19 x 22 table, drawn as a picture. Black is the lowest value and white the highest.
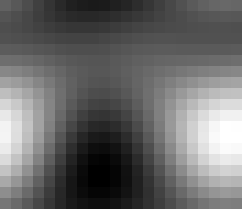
There are no lone odd cells. No regular stripes run through it. The ninth with the highest average is the middle right. The ninth with the lowest average is the bottom middle.
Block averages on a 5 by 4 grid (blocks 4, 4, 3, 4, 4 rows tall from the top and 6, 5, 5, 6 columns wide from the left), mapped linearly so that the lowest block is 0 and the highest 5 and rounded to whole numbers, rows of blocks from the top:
1112
2223
4124
4025
2013
